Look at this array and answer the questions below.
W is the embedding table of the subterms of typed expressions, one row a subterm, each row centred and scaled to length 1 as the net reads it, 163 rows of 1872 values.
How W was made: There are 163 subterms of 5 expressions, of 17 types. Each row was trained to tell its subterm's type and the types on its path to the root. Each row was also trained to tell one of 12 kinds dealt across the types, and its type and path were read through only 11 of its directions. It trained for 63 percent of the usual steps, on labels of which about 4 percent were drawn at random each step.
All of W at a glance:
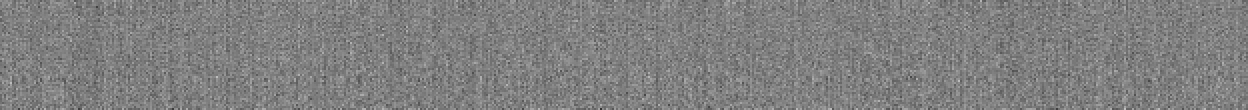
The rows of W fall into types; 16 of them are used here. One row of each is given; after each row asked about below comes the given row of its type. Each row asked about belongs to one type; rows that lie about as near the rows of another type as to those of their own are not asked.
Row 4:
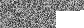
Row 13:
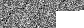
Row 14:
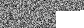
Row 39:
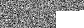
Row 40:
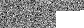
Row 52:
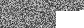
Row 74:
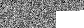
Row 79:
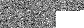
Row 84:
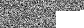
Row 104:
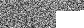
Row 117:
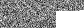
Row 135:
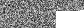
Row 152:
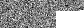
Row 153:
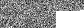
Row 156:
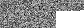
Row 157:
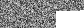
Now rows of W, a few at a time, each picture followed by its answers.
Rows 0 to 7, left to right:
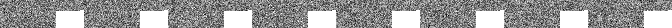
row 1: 135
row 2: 13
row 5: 84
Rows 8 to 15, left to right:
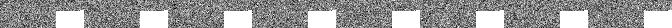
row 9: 117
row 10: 117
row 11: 135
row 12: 39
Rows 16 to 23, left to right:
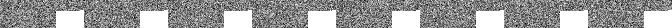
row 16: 156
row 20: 79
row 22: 39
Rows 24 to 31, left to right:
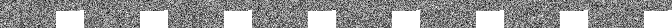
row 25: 79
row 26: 152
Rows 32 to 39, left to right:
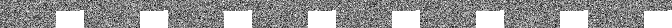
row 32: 40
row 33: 157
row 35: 79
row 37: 79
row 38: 13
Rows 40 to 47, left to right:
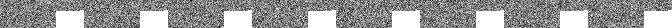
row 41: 117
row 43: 13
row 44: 13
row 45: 4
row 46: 74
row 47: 157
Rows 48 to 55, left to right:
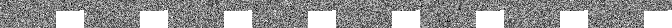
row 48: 39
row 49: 117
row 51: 156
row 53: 84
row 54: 79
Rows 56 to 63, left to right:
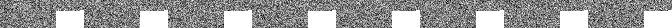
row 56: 40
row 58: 4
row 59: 84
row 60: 104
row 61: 153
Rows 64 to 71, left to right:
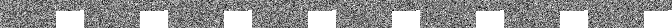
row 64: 14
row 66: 4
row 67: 84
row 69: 14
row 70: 117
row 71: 40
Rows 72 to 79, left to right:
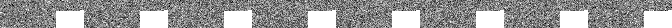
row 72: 39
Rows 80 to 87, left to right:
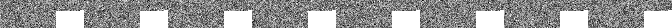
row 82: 157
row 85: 152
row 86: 13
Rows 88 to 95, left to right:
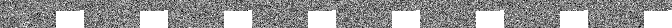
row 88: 156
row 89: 157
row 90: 152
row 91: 84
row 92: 4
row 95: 152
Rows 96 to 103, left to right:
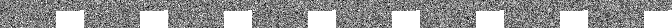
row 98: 14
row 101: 156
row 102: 152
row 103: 39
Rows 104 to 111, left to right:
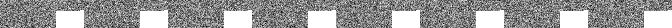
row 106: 39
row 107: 74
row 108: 4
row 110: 39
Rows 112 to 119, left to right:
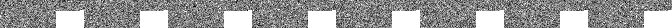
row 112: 84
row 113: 40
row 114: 104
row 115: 152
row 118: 156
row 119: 156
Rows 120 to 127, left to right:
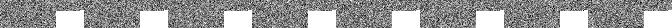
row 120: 40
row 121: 157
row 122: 156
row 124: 84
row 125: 157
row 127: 117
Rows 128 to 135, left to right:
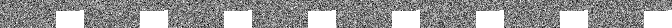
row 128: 74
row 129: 153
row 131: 156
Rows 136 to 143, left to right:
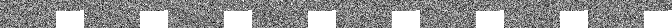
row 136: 104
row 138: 117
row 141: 153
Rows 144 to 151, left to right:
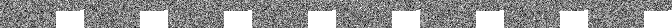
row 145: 84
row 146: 52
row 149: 39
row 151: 79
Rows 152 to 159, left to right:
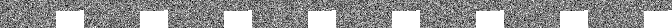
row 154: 104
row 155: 40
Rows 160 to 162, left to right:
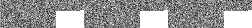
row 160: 117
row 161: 14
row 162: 104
